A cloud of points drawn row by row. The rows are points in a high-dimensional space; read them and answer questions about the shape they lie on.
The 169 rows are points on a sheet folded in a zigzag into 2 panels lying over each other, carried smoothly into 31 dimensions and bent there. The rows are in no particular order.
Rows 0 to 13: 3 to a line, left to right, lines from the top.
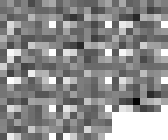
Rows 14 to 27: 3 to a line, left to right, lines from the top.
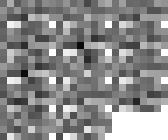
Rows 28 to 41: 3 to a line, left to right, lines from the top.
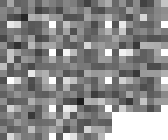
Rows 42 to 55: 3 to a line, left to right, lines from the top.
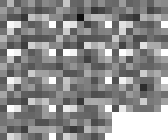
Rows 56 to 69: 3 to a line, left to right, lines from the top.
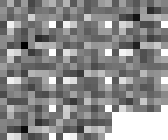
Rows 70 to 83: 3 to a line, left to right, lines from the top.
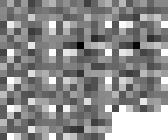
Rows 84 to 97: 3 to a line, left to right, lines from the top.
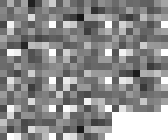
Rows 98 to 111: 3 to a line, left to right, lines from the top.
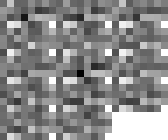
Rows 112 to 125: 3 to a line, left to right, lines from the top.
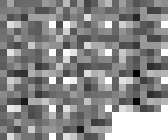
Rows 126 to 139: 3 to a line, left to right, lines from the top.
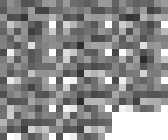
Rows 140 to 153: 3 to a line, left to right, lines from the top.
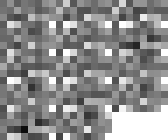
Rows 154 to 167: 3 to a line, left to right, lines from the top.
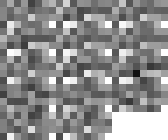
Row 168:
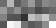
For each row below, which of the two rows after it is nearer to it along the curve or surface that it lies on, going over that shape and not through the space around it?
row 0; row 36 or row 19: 36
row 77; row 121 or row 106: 106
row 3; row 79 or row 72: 79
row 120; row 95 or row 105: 105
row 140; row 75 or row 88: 75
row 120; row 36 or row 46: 36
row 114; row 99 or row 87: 87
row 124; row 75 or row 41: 75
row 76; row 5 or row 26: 26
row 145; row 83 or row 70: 83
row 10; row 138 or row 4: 4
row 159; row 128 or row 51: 51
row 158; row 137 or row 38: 137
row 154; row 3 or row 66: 3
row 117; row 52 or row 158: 52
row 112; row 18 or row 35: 35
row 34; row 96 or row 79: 96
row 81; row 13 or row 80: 80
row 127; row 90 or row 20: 20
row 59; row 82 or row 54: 54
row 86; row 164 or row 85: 85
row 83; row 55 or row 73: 55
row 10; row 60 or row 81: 81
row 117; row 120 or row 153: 120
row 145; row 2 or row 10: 2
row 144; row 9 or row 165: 165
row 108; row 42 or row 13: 42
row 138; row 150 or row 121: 150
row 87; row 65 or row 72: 72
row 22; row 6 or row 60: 60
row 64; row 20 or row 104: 104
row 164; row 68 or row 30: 68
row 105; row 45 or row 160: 45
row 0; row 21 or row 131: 21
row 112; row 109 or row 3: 3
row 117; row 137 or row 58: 137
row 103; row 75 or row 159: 75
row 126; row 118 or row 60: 60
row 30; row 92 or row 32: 32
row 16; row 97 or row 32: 97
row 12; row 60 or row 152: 152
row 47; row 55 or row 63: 63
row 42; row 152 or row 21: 152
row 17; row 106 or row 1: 106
